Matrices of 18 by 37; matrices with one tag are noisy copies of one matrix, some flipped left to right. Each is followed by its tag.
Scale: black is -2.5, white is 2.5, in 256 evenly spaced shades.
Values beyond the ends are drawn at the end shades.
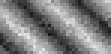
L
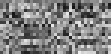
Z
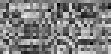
Z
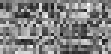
Z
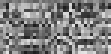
Z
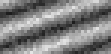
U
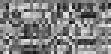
Z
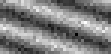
U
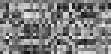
Z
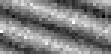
U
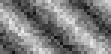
L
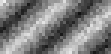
L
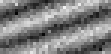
U
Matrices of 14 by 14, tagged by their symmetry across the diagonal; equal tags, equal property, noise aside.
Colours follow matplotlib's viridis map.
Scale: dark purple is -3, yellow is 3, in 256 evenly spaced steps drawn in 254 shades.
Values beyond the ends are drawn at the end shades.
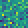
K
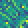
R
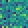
K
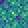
R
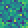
R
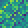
R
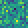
K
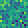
R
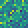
R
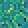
R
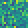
K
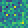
R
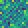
R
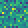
K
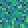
K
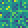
R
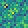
R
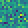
K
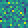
K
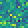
K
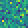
K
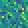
K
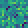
R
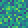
R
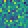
K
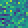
K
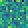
K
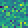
K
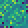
R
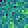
R
